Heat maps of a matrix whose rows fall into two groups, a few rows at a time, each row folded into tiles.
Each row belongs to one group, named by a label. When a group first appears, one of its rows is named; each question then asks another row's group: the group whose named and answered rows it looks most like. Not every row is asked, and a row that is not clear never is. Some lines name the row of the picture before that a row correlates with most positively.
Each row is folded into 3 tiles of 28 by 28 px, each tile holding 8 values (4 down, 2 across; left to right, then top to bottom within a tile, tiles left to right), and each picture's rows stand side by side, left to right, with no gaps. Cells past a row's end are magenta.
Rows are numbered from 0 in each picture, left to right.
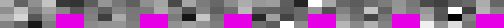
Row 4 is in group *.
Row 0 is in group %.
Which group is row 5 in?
*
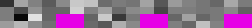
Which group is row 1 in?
%
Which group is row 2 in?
%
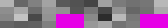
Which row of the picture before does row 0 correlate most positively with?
1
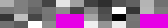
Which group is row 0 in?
%
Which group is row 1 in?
*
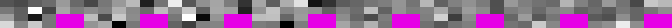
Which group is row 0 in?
*
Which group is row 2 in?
%
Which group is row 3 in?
%
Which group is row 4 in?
*
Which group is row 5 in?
%
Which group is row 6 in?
%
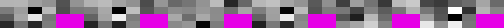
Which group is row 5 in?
*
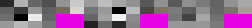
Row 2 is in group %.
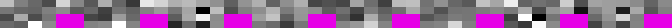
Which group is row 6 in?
%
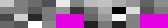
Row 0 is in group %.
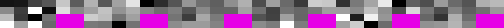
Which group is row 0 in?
*
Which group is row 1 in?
%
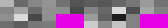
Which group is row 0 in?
%
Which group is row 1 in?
*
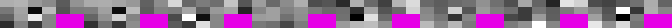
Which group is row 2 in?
%
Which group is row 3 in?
%
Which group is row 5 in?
*
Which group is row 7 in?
*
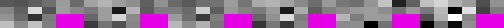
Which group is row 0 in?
*
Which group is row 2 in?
*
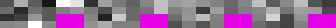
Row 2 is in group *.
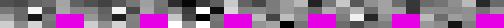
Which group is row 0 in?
*
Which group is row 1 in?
*
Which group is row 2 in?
*
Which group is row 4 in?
%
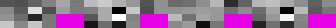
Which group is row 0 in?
*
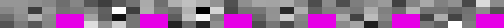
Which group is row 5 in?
%
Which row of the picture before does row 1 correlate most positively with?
0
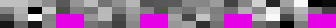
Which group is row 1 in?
%
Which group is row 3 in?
%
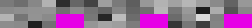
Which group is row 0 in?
%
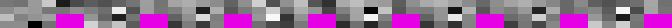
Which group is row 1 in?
*
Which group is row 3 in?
%
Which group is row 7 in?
*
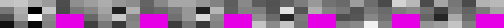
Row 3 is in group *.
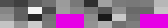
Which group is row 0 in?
*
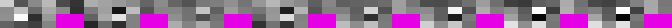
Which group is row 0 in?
%
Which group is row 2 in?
*
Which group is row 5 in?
*
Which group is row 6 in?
*
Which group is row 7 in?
*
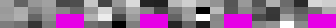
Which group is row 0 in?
%
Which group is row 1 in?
%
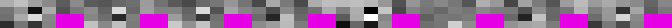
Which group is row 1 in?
*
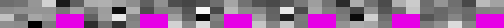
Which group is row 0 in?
%
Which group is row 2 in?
*
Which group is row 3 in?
*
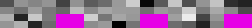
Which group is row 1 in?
%
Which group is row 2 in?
%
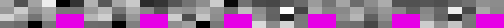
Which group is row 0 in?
%
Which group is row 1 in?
%
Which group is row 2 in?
%
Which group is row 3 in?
*
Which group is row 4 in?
%
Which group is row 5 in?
*
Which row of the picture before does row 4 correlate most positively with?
2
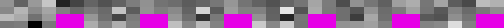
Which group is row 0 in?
%
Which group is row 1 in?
*
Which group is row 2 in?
*
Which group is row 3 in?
*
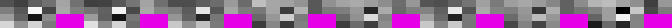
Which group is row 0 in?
*
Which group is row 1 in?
*
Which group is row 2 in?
*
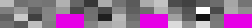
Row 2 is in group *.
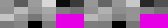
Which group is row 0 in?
%
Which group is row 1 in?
%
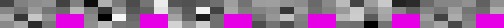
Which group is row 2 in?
*
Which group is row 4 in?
%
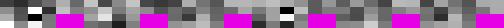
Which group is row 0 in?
*
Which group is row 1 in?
%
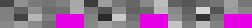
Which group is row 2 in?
*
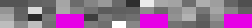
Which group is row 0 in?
*
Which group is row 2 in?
%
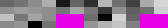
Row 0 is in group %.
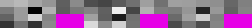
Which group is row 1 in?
*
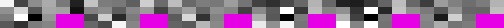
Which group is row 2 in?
%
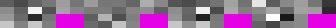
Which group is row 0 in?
*
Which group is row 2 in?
*
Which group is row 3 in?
%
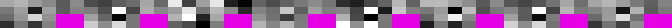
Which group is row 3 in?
*
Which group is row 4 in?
*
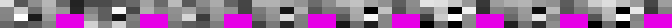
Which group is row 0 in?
%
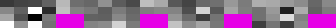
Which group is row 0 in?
*
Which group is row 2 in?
*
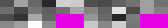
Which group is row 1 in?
*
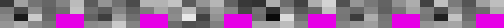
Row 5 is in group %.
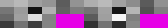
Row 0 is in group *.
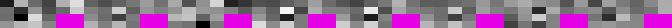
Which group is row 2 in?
%
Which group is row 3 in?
*
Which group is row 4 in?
*
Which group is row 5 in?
*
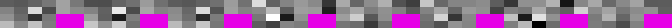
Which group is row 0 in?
*
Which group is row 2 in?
*
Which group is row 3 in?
%
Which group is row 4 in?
%
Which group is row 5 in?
%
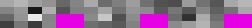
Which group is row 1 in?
%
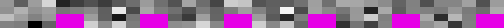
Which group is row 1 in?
*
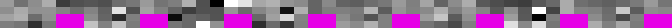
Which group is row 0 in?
%
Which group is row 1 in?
*
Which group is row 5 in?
%
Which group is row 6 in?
*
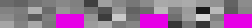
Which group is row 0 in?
*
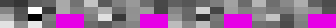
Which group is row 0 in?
*
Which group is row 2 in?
*
